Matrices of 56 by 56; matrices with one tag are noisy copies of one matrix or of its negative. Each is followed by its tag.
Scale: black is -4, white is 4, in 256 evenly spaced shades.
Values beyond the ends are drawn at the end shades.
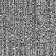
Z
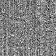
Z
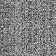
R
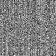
Z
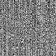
Z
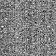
R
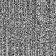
Z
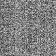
R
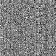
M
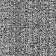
R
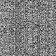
R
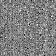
M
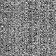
R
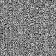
M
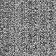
R
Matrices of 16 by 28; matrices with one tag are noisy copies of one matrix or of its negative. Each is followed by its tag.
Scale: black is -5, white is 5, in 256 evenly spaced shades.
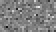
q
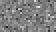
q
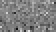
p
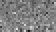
p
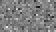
q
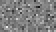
q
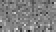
p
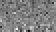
p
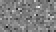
q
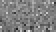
p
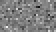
q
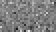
p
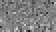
p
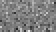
p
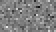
q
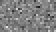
q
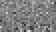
p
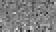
p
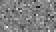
q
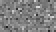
q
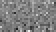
p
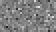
q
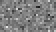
q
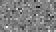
q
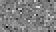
q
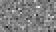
q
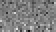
p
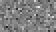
q
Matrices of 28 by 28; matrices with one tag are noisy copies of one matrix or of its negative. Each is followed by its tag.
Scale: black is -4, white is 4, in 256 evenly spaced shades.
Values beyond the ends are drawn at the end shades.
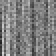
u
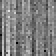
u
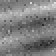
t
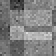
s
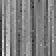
u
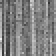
u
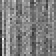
u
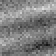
t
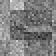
s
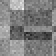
s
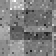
s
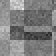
s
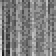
u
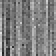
u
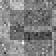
s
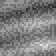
t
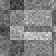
s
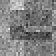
s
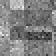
s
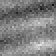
t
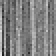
u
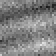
t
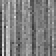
u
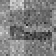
s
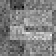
s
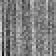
u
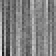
u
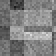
s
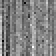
u
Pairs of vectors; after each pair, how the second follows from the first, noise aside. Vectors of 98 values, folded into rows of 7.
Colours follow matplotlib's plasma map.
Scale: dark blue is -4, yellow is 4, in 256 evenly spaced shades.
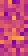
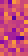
negated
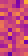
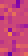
partly zeroed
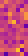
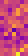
shuffled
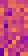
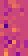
partly zeroed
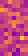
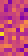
shuffled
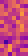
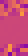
partly zeroed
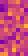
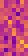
shuffled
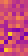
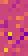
partly zeroed
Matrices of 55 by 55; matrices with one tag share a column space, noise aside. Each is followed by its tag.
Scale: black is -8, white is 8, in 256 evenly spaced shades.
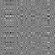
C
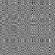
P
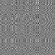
P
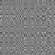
C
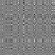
P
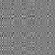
C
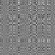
P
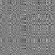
P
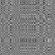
P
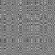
P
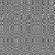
P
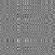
P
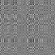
P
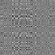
C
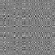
C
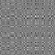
C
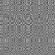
P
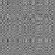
P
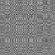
P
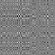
C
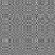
P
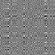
C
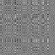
P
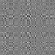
C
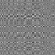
C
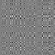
C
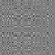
C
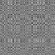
P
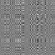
P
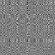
P
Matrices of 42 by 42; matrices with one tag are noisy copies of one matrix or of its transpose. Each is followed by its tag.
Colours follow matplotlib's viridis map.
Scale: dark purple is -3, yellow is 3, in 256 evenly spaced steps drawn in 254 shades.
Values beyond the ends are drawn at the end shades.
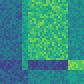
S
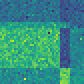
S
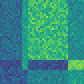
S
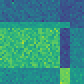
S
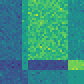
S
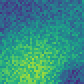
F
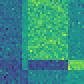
S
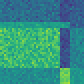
S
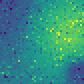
F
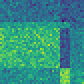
S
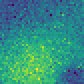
F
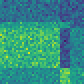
S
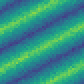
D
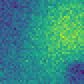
F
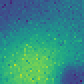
F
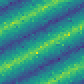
D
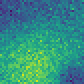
F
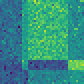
S
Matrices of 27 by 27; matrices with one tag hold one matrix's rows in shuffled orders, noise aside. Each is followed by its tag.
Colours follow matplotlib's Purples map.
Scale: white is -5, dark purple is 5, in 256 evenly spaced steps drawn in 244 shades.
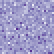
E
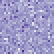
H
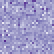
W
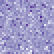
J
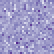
E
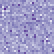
W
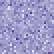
E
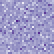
E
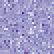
H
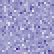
E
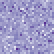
E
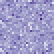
J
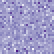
E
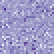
W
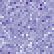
J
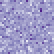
J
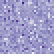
H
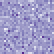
H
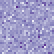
E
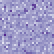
W
